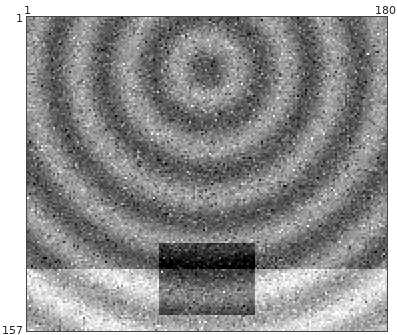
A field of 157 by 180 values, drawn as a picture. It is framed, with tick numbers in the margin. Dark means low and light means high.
The values follow a bell shape. In the bottom middle lies a patch that is lower than the rest. A horizontal seam about 80% of the way down splits the table, and the bottom part is higher. Rings spread out from the top middle.
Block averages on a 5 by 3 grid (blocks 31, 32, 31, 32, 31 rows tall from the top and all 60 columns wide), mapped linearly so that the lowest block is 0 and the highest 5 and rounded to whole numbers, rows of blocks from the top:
212
222
222
202
525
